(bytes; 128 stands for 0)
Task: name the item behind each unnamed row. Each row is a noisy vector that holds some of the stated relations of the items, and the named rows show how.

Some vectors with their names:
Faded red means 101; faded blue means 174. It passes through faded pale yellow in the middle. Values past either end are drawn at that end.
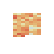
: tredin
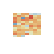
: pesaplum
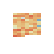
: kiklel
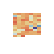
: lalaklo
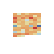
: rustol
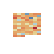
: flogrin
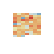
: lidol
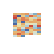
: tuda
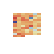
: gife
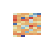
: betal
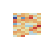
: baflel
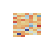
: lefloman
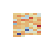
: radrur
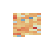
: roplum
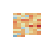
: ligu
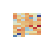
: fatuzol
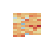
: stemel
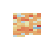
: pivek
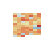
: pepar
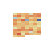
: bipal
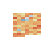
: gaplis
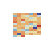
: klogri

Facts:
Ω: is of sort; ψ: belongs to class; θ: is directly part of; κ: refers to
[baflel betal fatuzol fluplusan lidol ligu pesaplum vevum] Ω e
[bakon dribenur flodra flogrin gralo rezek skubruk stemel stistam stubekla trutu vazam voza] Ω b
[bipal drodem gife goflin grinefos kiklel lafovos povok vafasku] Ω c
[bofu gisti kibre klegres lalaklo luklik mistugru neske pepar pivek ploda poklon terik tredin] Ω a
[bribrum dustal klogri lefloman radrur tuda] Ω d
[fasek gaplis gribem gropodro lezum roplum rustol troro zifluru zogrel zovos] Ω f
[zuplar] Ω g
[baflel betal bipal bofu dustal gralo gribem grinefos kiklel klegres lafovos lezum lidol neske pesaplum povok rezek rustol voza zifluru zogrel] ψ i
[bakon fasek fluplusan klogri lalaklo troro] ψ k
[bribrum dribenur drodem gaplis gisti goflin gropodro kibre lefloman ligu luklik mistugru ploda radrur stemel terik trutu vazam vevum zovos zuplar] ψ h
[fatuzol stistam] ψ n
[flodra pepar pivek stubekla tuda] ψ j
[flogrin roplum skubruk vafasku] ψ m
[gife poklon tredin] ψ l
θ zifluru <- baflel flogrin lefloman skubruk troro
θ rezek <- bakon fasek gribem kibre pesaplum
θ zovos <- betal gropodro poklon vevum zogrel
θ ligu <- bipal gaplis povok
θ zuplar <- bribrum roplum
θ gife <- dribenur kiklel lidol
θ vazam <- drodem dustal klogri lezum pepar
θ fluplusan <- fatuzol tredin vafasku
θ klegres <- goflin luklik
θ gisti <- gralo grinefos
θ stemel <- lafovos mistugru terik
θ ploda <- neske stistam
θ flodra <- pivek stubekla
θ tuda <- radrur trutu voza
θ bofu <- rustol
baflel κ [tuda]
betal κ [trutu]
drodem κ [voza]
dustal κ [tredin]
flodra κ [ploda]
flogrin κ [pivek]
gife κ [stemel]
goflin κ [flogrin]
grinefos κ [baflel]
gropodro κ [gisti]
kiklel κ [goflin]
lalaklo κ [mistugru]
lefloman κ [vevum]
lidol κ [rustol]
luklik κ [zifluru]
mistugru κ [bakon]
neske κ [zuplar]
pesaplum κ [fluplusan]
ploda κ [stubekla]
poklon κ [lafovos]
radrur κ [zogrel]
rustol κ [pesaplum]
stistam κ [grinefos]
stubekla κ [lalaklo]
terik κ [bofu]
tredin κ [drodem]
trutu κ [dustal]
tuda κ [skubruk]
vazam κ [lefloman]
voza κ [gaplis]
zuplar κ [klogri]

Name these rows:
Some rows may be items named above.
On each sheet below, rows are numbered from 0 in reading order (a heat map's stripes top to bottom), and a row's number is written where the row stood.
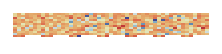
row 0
goflin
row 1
goflin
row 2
poklon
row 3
vazam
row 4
zuplar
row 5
stistam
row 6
vazam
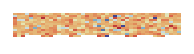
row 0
bakon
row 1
tredin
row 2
gralo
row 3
gropodro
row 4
ploda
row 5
rezek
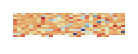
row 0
drodem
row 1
fasek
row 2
lefloman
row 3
flodra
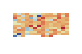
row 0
fatuzol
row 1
trutu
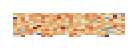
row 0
zifluru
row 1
voza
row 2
gralo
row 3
vevum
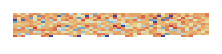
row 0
stistam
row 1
poklon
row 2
vevum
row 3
zogrel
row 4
grinefos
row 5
zovos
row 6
goflin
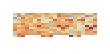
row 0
gisti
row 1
stemel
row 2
fluplusan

